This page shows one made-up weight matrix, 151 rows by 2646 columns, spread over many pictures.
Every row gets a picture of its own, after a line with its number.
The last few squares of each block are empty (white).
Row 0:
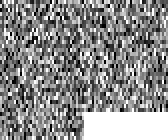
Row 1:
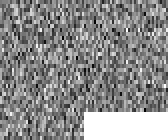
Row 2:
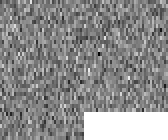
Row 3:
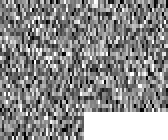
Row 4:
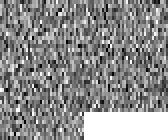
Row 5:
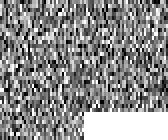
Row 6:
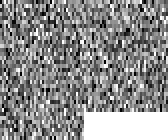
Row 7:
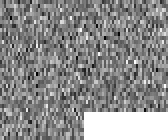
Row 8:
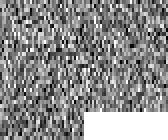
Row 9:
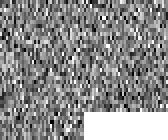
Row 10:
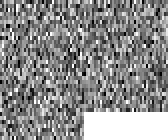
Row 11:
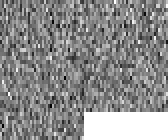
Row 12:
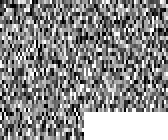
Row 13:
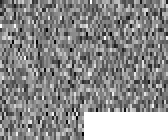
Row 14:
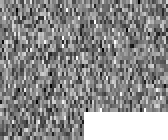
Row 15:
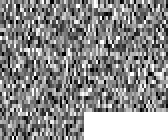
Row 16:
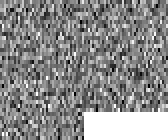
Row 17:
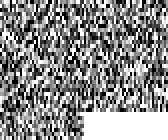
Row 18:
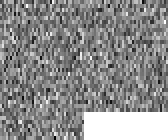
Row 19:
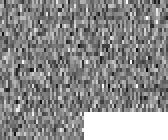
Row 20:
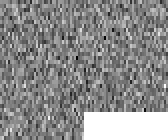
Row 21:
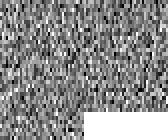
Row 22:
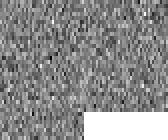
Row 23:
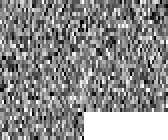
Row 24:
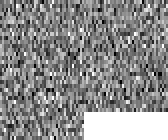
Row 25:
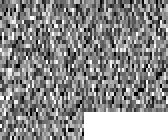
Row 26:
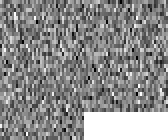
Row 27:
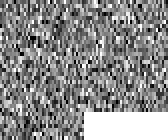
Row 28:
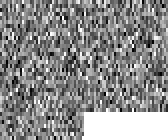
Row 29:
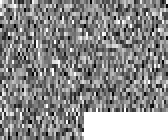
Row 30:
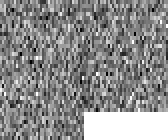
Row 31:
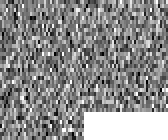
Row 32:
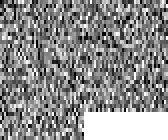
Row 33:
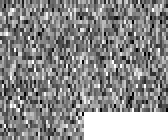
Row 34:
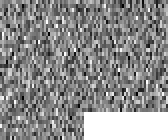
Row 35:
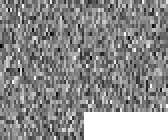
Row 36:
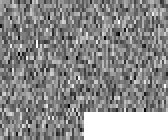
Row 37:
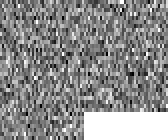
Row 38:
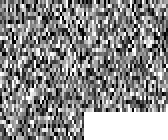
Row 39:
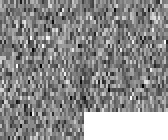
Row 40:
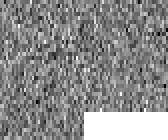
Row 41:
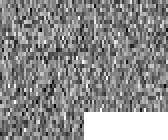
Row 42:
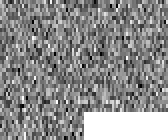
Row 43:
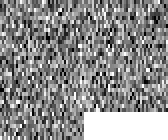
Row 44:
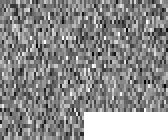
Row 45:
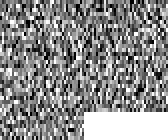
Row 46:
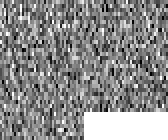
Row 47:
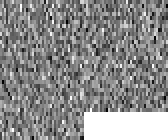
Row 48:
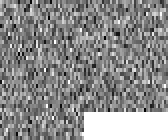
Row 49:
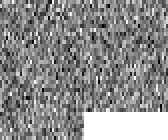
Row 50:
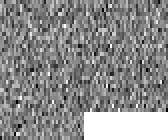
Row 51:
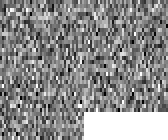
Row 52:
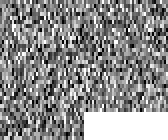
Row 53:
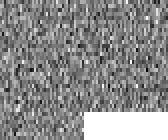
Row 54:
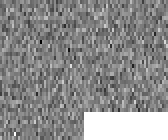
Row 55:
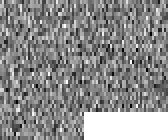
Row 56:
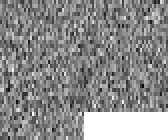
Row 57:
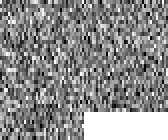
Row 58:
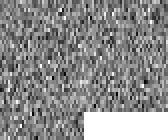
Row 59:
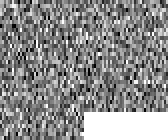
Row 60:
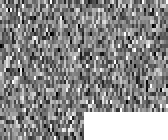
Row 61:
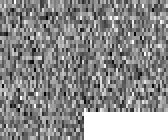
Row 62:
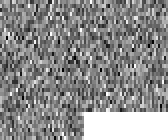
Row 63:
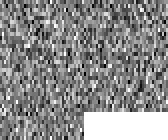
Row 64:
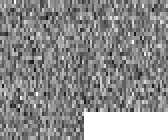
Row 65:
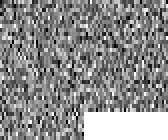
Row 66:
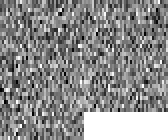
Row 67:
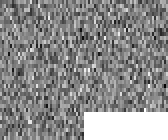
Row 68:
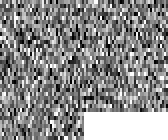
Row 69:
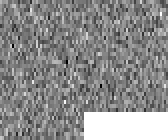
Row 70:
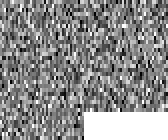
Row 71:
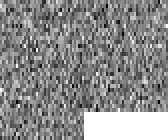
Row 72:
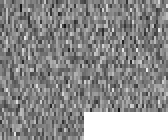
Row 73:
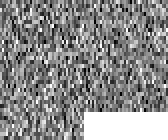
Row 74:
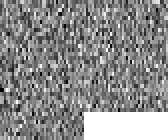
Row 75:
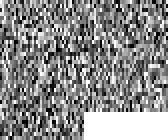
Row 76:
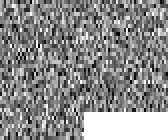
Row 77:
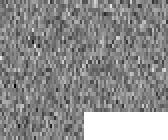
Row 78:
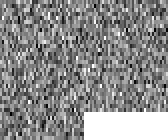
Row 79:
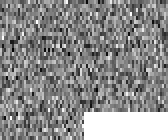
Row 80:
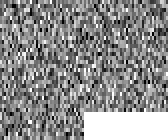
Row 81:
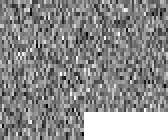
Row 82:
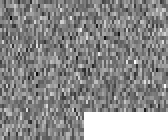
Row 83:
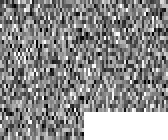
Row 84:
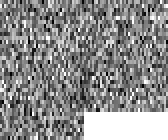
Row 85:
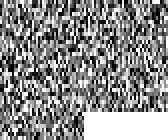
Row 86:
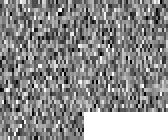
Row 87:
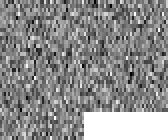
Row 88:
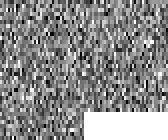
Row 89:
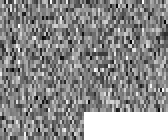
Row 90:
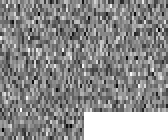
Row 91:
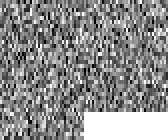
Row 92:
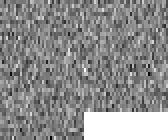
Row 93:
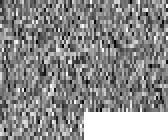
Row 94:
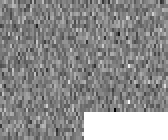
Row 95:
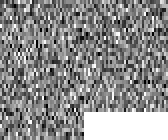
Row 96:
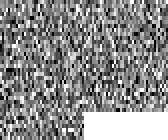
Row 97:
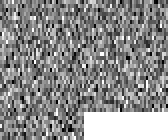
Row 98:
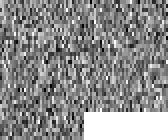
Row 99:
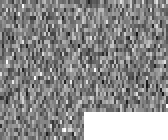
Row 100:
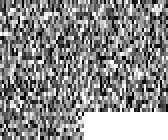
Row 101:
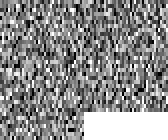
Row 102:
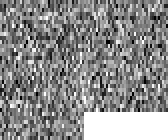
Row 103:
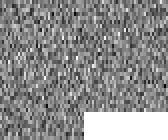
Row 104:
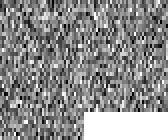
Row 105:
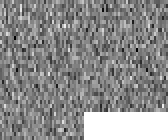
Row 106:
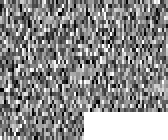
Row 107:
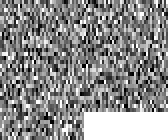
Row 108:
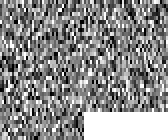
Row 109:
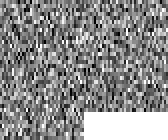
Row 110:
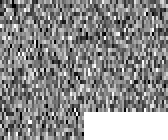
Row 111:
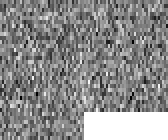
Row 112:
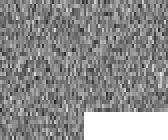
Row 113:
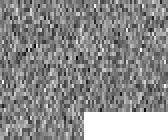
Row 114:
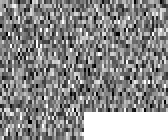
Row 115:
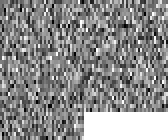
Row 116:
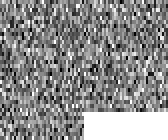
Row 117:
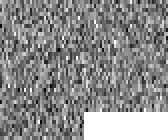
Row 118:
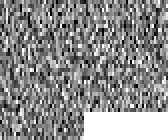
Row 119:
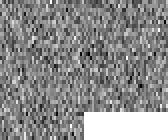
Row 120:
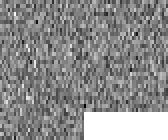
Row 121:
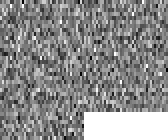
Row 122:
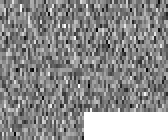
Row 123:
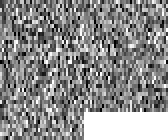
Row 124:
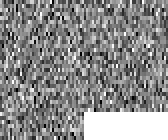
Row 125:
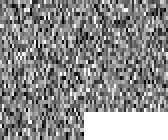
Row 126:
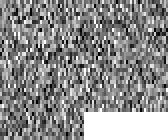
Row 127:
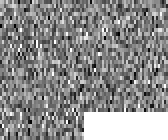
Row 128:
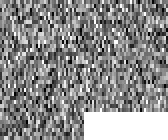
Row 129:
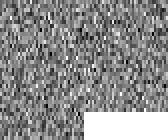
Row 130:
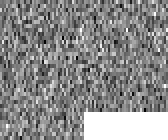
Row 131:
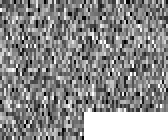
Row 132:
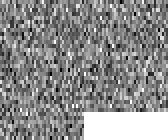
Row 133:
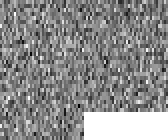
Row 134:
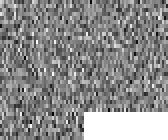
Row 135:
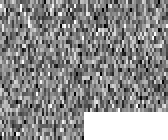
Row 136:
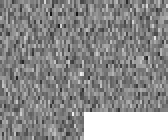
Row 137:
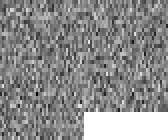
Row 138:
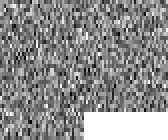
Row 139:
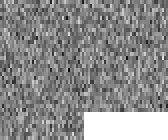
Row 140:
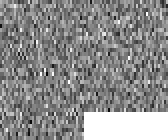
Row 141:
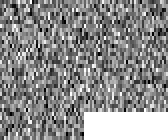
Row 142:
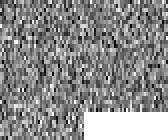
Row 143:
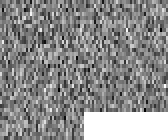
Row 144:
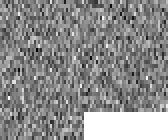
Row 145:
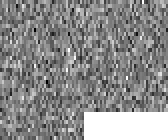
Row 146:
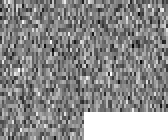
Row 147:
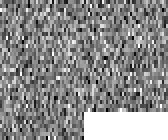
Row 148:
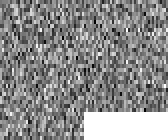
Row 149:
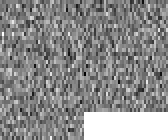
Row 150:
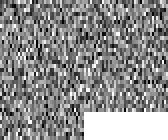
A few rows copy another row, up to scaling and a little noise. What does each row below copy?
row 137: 51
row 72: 118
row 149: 45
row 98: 75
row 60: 35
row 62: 17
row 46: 105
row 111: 102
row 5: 4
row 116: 132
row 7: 82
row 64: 61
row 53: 19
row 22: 23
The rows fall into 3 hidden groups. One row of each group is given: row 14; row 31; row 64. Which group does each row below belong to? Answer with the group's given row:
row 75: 14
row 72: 64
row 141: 14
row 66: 64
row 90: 31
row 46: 64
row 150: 14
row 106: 64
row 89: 31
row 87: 31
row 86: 64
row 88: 31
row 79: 31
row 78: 14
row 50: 64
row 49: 31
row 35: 31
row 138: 14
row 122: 64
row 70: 64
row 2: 14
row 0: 31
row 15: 31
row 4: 64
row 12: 14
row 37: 31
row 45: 31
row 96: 31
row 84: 64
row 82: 14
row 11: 64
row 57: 31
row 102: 64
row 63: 31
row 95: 14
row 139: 31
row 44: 14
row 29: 14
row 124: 31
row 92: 31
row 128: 14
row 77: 31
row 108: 64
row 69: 14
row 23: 64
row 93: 14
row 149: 31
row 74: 64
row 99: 31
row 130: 14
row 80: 14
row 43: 64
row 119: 31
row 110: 14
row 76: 14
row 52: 14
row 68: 31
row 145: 31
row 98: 14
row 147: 31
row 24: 31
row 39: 64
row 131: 31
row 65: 14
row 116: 31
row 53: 64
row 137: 64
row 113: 14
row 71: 64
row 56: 64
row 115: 64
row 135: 64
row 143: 14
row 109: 14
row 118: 64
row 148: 14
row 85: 64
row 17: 31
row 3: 31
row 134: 14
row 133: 31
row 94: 14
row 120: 31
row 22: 64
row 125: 14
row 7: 14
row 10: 31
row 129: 14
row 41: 14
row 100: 64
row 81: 14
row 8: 14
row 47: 64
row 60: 31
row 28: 31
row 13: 14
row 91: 14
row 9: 31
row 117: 14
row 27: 31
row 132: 31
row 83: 14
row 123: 14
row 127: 14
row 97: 31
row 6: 31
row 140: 14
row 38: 31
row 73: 14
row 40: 14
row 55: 64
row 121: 31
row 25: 31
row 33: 64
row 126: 14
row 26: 31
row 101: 31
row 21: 31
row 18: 31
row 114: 14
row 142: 14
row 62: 31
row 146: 31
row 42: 31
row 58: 64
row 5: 64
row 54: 64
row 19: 64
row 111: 64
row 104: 64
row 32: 14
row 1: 14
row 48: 14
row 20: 14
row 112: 31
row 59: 14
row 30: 64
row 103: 14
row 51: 64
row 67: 14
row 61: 64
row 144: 31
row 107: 31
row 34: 31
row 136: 64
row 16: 64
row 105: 64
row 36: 14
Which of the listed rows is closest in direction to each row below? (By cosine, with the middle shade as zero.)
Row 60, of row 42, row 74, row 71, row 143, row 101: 42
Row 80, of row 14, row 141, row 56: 141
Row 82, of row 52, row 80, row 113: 113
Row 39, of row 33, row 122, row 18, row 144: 122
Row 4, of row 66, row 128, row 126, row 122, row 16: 122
